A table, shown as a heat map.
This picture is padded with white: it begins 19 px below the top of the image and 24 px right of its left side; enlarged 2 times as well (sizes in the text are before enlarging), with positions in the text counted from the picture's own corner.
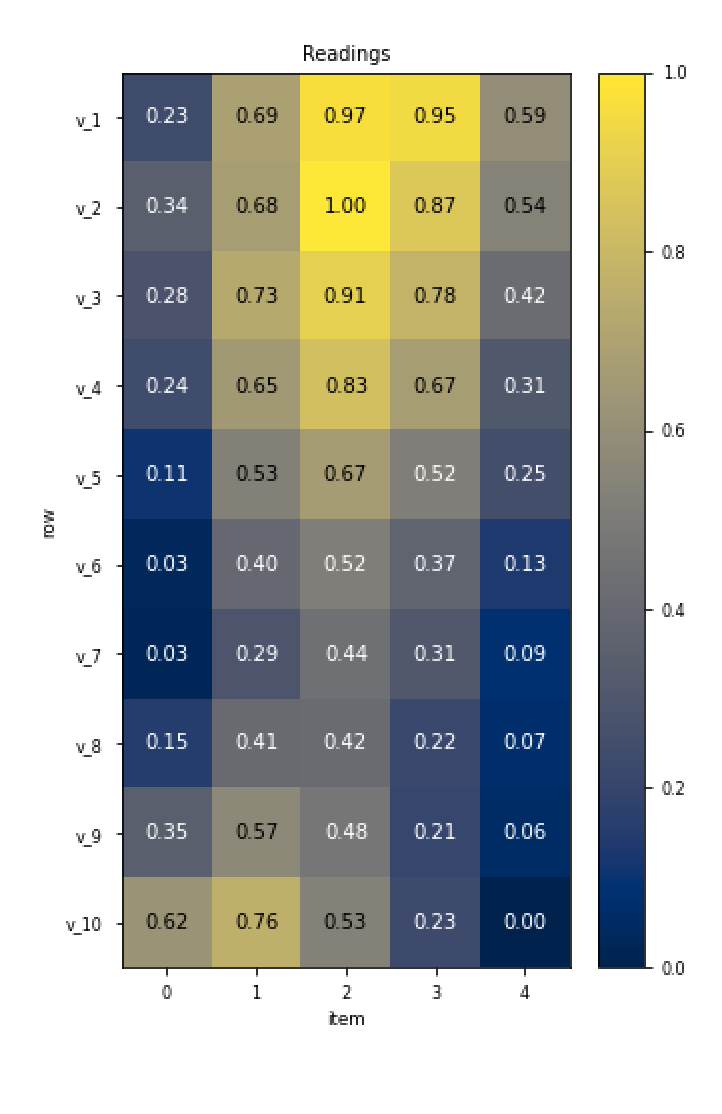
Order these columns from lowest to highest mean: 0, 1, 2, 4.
0, 4, 1, 2
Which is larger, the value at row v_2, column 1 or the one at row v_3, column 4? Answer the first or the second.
the first
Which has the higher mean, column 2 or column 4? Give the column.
2
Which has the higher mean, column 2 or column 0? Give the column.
2
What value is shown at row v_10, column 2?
0.53
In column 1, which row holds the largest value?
v_10
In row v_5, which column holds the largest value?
2
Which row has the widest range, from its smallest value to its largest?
v_10
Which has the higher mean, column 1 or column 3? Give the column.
1
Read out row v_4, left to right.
0.24 0.65 0.83 0.67 0.31
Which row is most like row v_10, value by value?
v_9
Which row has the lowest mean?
v_7
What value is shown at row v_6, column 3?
0.37
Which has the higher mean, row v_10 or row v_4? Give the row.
v_4
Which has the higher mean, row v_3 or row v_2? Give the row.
v_2
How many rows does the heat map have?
10
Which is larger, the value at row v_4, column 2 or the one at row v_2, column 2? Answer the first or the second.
the second
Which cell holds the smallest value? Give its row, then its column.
v_10, 4
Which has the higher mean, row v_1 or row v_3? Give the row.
v_1
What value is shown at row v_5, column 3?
0.52
